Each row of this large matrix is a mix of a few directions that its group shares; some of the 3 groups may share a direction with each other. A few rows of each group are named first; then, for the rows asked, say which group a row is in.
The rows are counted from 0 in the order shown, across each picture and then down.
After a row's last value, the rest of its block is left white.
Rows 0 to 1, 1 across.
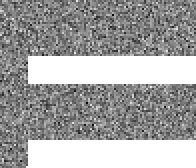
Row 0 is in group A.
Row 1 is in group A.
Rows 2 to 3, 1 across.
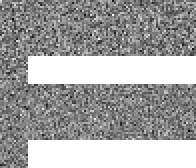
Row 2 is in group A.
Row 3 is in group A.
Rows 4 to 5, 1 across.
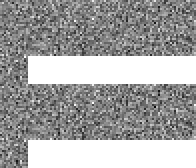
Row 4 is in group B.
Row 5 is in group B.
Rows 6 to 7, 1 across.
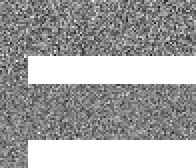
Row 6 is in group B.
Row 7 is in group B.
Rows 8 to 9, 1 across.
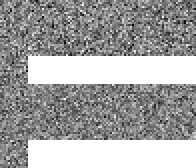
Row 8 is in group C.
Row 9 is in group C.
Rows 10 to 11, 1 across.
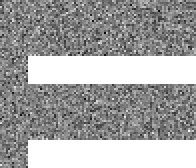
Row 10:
C
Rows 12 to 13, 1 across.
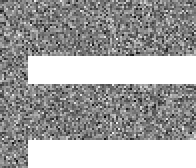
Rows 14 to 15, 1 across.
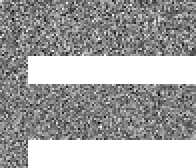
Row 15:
B
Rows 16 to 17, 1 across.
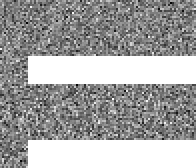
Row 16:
B
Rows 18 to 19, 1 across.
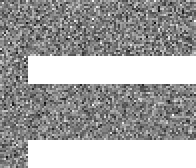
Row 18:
B
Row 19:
B
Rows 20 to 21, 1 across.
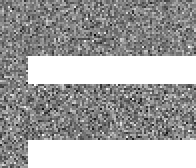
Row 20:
A
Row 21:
A
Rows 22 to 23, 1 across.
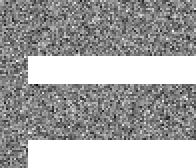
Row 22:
B
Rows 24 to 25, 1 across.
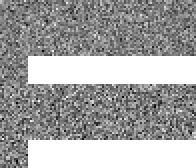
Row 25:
B
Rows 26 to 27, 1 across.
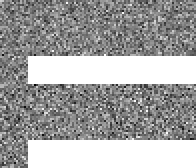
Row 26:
A
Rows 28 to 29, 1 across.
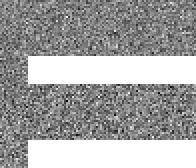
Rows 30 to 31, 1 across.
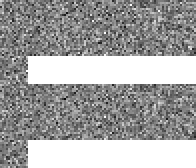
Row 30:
C
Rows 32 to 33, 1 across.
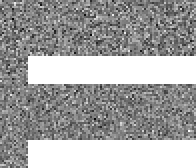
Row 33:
A
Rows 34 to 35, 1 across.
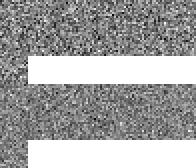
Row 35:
A
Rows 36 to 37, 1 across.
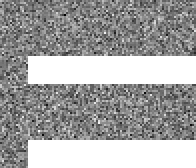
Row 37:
A
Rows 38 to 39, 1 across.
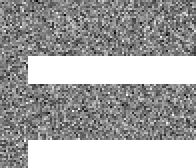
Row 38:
C
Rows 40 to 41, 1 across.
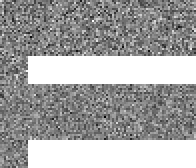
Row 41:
A
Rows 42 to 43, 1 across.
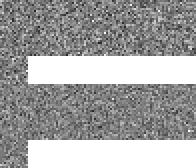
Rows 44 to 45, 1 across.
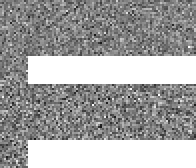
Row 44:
A
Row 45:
B
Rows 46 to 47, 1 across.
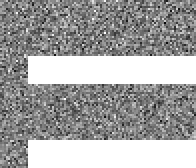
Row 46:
B
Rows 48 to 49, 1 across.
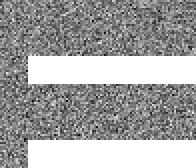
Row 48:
C
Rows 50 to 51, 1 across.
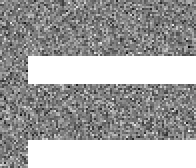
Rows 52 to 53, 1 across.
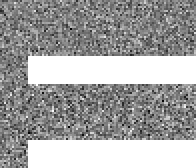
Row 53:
C
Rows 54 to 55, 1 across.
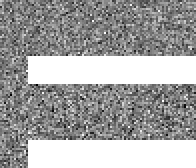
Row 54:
C
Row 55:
C
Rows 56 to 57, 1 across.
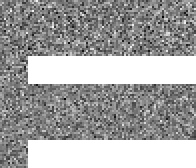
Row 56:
C
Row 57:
C
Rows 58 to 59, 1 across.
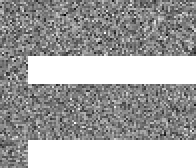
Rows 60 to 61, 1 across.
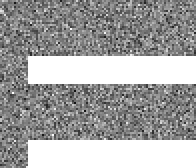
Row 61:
A
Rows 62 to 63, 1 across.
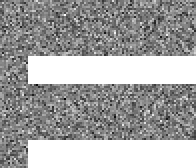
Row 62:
C
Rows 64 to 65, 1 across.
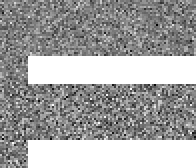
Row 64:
A
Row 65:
B
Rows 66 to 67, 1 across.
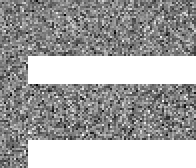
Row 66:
C
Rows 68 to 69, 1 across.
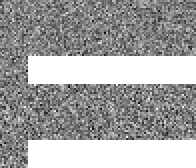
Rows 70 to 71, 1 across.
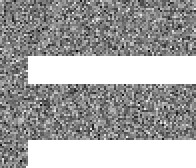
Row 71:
A
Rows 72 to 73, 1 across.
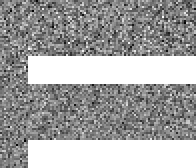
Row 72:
C
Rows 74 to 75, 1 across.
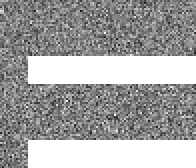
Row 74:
A
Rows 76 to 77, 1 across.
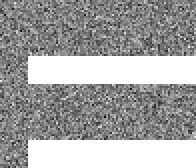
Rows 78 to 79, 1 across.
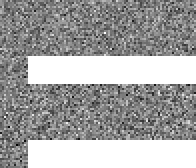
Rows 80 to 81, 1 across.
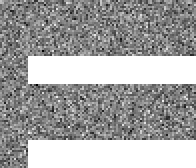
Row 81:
C
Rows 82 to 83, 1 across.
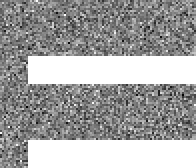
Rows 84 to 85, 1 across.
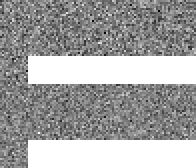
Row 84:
C
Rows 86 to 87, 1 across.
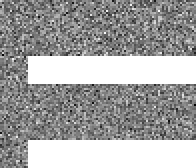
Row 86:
B
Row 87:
B
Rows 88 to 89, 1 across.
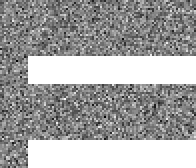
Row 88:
B
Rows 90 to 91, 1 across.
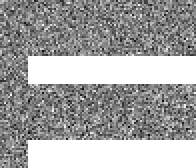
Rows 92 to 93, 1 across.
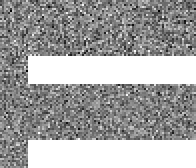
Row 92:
C
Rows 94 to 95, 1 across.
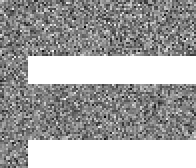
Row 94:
A
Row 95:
C
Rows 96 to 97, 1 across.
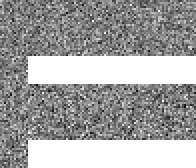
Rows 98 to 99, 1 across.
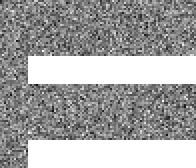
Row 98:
A
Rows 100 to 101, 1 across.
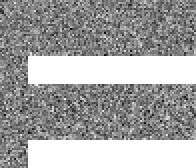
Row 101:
C
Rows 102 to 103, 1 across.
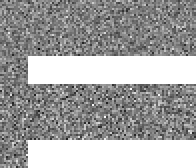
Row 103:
C
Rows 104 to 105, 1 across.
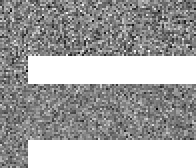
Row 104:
C
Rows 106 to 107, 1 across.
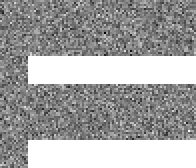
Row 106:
A
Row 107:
A
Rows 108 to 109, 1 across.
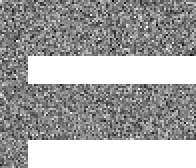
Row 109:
A
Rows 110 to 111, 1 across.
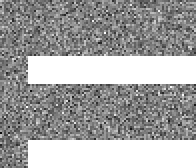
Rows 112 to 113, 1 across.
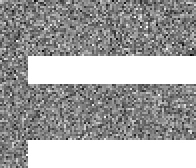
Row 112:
A
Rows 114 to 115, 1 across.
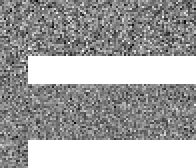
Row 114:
C
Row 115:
B
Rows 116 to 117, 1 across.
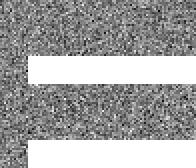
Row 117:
C
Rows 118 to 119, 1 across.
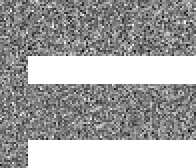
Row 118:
C
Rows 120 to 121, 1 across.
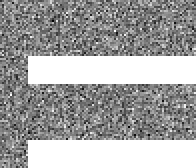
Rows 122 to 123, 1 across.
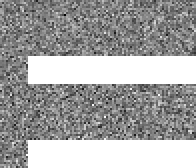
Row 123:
C
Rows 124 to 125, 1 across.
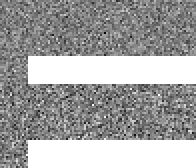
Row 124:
B
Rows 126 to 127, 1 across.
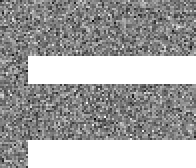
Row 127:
A
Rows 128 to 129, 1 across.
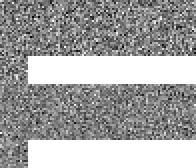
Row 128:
B
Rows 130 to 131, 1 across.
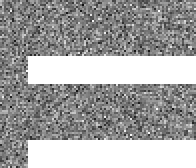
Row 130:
C
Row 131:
A
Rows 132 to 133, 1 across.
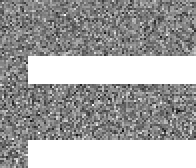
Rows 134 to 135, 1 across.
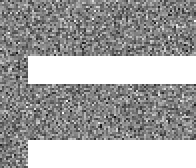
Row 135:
B
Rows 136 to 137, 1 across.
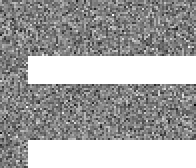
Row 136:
A
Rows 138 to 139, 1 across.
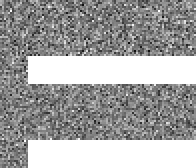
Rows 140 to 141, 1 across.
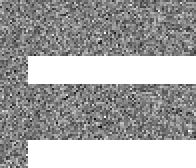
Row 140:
B
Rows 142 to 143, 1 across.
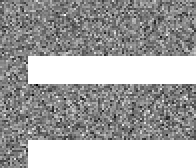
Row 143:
C
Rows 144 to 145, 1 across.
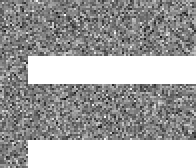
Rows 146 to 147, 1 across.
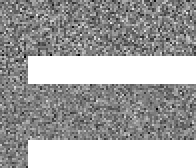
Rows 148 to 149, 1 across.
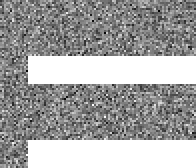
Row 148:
C
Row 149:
B
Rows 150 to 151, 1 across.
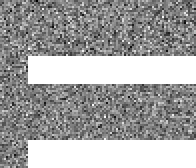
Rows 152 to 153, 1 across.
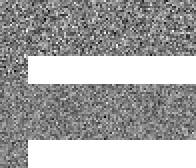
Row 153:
B
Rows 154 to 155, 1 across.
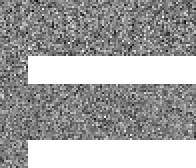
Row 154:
C
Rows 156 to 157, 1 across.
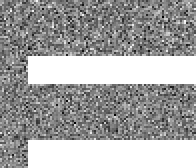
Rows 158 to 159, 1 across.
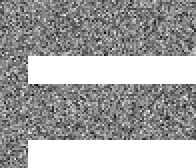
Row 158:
C
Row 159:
C
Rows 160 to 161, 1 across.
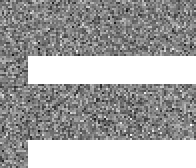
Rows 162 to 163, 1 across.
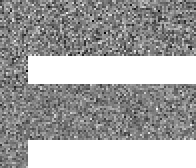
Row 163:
A
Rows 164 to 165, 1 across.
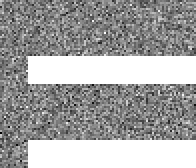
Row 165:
B
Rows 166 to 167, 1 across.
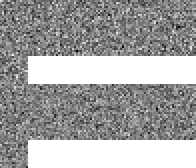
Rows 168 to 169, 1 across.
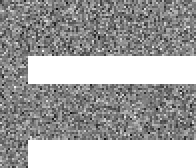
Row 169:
A
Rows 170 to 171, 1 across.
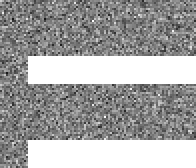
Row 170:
B
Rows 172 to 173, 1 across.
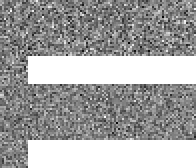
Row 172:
C
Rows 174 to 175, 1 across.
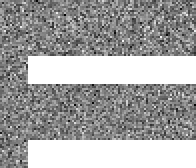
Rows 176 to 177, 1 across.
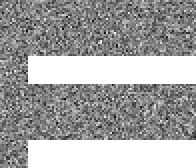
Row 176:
B
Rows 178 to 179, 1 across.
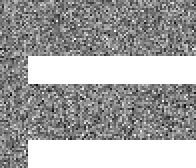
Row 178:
B
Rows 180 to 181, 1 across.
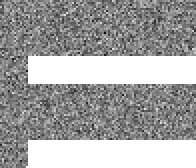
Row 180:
B
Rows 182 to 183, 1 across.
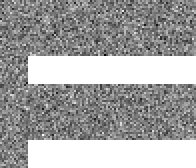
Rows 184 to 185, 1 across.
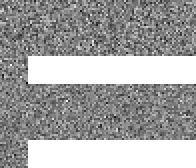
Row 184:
A
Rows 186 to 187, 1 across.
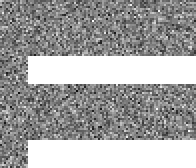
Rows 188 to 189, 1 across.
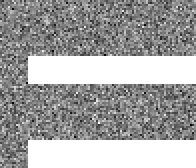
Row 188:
A
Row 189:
A
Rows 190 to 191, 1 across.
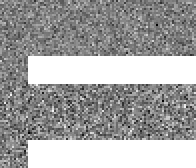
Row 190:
A
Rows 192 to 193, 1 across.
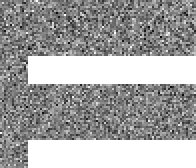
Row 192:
C
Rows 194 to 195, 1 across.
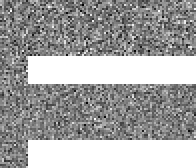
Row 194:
C
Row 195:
A
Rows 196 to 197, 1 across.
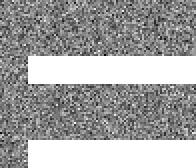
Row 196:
A
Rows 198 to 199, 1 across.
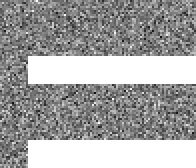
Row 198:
C
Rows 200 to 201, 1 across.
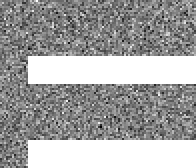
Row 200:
C
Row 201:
B
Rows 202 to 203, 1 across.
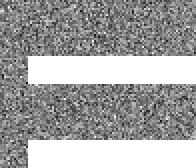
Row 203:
C
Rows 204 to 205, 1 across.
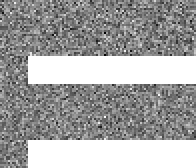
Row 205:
B
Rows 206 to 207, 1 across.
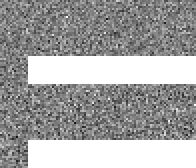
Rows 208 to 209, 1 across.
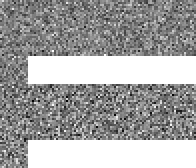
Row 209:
B
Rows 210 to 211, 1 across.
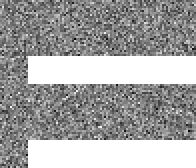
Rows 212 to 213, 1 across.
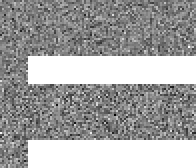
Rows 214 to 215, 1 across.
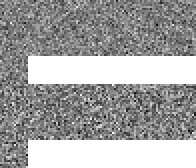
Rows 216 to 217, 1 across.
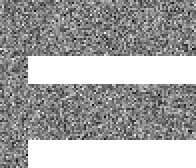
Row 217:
C
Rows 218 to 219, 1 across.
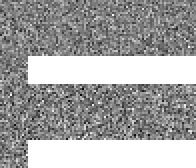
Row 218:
A
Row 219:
C
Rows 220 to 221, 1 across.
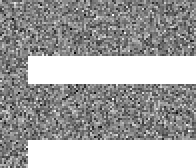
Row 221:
A
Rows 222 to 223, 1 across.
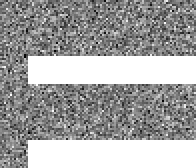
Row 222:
B
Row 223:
C
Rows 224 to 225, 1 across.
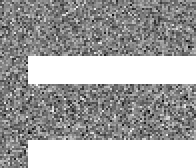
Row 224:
A
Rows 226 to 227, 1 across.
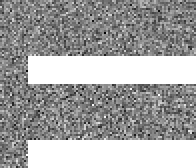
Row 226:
C
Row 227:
C
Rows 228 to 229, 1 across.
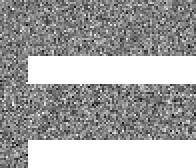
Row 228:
A
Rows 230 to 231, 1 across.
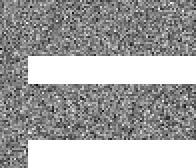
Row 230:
B
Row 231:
C
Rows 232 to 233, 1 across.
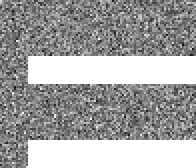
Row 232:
A
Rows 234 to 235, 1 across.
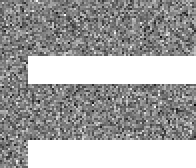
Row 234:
C
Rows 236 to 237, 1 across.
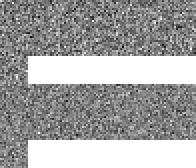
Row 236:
B
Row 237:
B
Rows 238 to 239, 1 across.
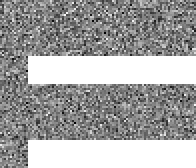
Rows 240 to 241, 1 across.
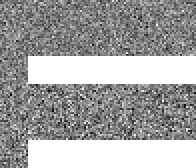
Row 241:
C
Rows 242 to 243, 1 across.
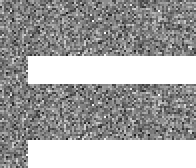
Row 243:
C
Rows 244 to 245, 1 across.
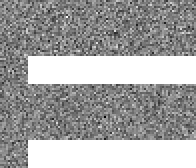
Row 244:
B
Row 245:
B
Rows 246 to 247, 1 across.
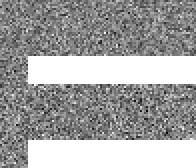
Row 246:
B
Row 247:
A
